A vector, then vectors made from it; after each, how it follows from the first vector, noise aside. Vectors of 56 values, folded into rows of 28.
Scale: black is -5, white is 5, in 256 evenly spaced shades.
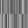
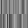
negated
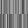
negated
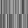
negated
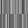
negated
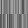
negated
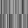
negated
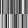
scaled up
